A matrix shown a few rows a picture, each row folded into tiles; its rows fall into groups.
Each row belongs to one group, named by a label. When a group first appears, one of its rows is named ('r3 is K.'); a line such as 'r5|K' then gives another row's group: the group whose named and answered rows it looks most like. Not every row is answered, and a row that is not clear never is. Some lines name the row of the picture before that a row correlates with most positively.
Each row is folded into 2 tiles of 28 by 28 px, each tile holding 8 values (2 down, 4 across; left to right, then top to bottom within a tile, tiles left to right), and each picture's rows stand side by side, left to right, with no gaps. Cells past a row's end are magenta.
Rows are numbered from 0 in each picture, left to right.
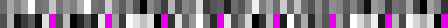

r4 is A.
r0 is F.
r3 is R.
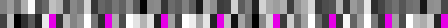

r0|F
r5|R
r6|R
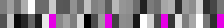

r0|F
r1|A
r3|R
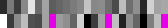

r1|A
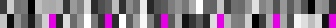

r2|R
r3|F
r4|A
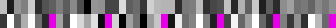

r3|R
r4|R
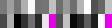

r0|F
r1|F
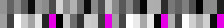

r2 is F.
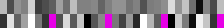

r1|A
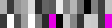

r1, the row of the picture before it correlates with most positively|3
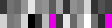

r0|A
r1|R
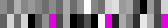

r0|A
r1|F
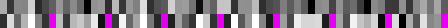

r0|R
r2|R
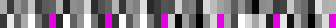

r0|R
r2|R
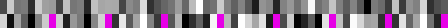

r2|R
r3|F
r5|F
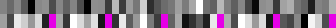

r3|F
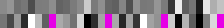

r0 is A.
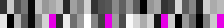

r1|R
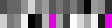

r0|A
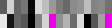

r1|A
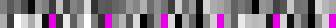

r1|R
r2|A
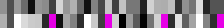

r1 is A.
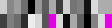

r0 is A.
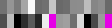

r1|A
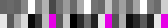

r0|A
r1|F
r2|F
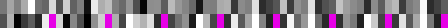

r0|F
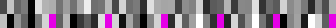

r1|F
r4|R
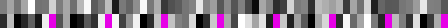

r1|F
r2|A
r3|A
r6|R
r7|A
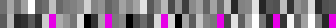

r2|F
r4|R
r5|R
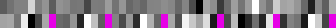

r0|A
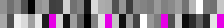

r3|F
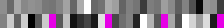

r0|A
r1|F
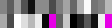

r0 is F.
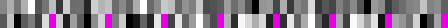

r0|F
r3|R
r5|R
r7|A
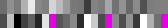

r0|F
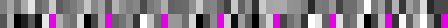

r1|A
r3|A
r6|A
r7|R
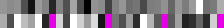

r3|F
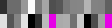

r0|A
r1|A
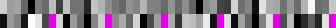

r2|A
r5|F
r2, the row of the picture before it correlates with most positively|1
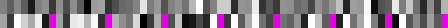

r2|A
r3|F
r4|R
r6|R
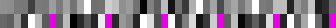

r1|F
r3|A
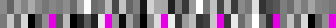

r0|A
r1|F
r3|A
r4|R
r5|A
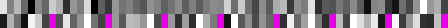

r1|R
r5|R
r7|A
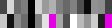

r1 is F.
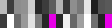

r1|R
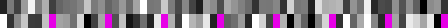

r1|A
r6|R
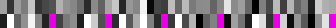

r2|R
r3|A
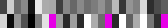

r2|R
